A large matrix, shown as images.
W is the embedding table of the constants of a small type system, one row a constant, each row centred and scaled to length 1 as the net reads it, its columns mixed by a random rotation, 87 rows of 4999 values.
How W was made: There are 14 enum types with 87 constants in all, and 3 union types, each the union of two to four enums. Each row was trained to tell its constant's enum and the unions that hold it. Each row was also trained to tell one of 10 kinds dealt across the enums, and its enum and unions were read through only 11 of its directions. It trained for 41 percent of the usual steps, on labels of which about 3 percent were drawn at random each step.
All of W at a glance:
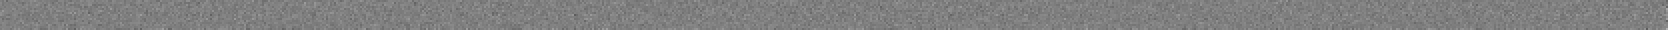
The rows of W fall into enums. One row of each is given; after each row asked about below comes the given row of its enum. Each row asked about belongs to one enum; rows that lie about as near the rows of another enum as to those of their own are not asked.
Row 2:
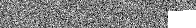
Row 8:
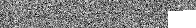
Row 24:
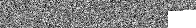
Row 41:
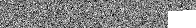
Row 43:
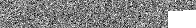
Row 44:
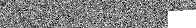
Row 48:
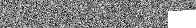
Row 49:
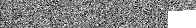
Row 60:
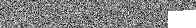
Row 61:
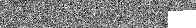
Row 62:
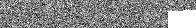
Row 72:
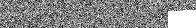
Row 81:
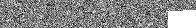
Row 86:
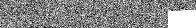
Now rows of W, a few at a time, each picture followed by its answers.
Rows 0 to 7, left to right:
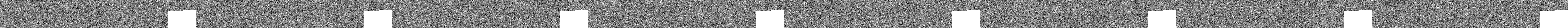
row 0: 43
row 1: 86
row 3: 43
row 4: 48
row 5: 61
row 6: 61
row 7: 61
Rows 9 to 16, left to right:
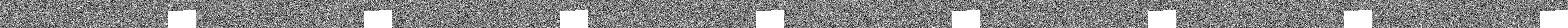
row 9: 24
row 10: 44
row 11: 8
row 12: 24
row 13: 24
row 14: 24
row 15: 44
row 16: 44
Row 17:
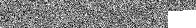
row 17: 60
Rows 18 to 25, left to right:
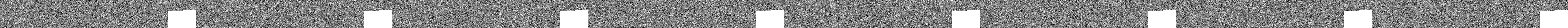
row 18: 2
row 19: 41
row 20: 44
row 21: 86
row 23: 2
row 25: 62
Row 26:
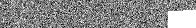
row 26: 2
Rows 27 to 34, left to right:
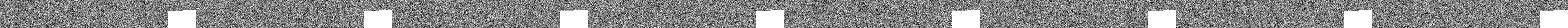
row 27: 44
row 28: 2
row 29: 72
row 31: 2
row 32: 43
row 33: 49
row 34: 72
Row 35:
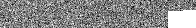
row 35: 60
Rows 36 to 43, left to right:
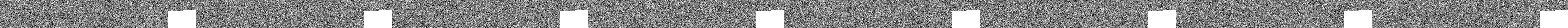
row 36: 49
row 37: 62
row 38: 49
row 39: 60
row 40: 62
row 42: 72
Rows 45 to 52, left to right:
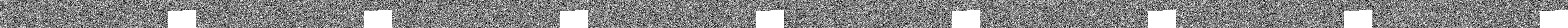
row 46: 61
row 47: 61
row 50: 44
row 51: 43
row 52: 24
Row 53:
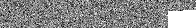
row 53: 60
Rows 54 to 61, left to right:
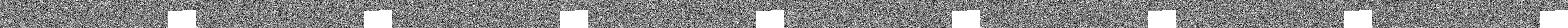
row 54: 48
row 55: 61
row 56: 48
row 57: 60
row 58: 86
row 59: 61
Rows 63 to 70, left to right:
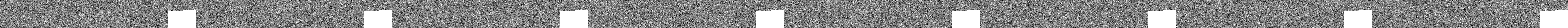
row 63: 86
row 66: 43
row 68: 49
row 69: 72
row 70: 2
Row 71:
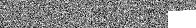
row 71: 86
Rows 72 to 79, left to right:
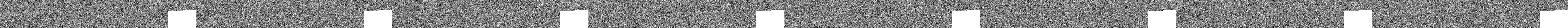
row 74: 72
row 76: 86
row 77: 8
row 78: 62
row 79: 44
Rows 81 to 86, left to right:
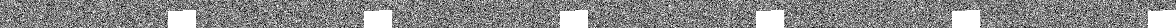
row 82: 48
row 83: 2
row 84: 48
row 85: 86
